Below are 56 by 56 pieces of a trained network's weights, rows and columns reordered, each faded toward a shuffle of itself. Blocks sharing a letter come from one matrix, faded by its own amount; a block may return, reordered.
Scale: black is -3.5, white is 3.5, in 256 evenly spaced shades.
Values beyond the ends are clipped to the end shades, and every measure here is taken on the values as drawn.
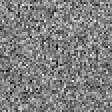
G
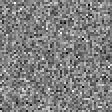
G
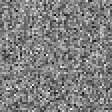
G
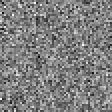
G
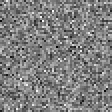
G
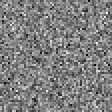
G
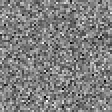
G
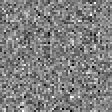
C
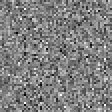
C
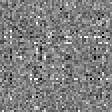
C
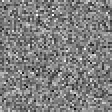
G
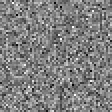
G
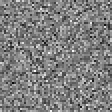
G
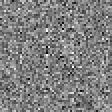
C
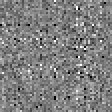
C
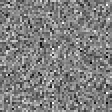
C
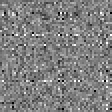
C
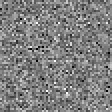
C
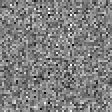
C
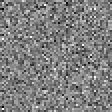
C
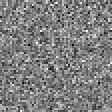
G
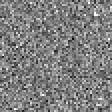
G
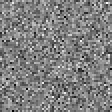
G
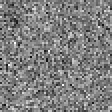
G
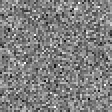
G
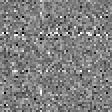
C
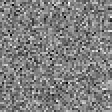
G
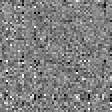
C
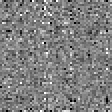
C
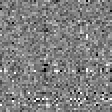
C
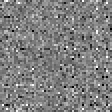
C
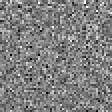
C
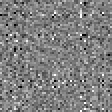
C
